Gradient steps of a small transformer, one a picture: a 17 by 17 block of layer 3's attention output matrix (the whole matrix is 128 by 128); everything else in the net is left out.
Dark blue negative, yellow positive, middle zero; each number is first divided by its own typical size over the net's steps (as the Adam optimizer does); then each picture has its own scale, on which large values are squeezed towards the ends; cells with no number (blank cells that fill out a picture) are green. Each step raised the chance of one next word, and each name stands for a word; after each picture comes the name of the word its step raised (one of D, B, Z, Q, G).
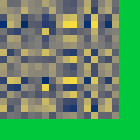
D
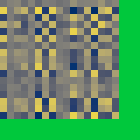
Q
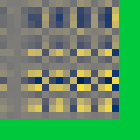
D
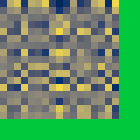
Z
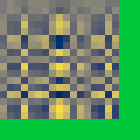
Z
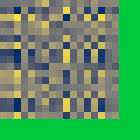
Q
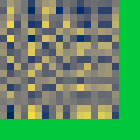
Z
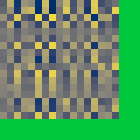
Q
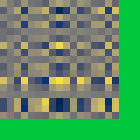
D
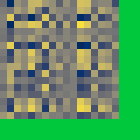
Q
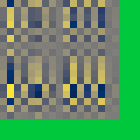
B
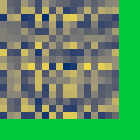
Q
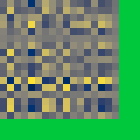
D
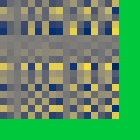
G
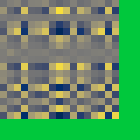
G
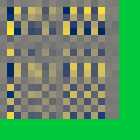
G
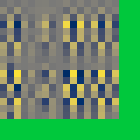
B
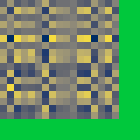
Z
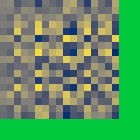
Z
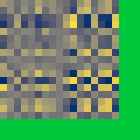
D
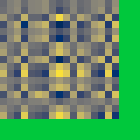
Z
